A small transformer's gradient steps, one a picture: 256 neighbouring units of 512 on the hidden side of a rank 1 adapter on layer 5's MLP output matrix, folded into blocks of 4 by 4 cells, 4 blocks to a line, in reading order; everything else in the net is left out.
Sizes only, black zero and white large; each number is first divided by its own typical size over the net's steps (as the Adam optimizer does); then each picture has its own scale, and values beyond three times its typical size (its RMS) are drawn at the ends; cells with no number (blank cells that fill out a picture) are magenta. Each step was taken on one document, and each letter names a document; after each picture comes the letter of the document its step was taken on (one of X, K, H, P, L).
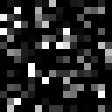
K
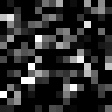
K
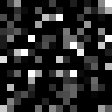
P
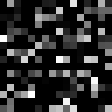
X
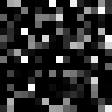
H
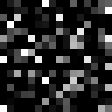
P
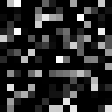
P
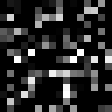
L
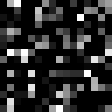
P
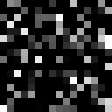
H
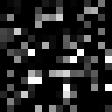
L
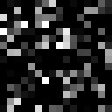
K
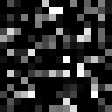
X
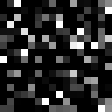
H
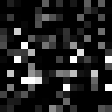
L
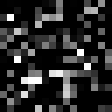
L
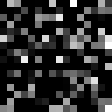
H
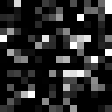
P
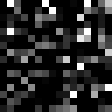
X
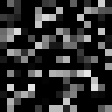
K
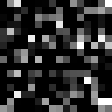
H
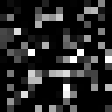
L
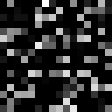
X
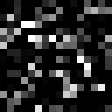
K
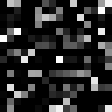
P
